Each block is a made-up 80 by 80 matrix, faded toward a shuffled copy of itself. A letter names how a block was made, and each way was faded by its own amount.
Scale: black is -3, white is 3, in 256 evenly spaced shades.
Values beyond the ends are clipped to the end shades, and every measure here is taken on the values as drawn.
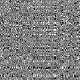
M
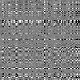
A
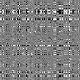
A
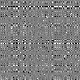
A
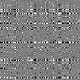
A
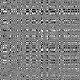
A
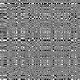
A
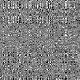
M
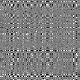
A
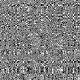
M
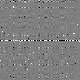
A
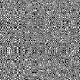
M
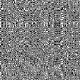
M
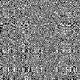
M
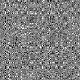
M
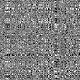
M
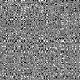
M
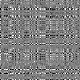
A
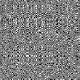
M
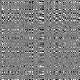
A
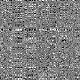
M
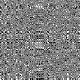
M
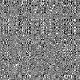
M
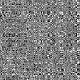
M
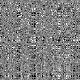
M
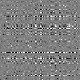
A
